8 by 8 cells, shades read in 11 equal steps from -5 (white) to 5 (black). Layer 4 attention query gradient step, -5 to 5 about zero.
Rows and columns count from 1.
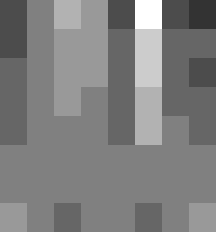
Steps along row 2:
down down same up down up same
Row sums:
1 0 0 1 1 0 0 0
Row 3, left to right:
1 0 -1 -1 1 -3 1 2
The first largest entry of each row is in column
8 1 8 1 1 1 1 3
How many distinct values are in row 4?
4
